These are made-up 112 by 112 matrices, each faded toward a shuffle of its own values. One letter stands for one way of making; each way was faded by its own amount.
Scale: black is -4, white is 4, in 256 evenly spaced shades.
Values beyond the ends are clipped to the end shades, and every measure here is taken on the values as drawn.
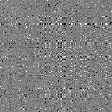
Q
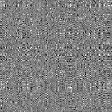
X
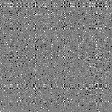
Q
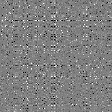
Q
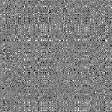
X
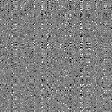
X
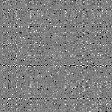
Q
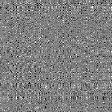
X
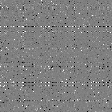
Q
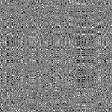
X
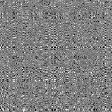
X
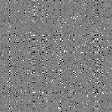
Q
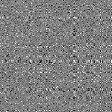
X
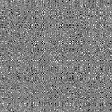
X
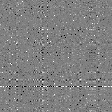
Q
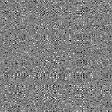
X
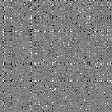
Q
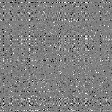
Q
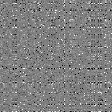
Q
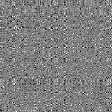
X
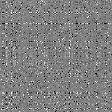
Q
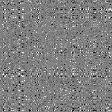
Q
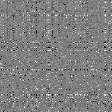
Q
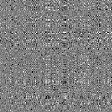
X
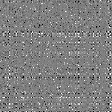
Q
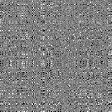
X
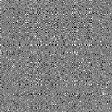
X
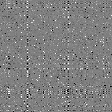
Q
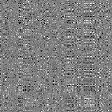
X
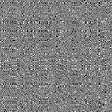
X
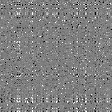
Q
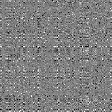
X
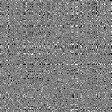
X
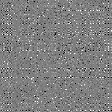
Q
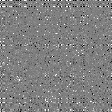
Q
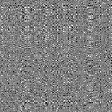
X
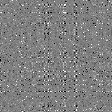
Q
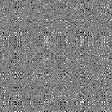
X
